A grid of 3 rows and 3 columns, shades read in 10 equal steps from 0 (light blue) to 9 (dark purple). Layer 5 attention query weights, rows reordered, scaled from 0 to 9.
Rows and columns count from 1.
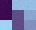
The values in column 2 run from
1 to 6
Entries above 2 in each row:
1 2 2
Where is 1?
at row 1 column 2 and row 1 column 3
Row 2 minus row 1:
0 5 1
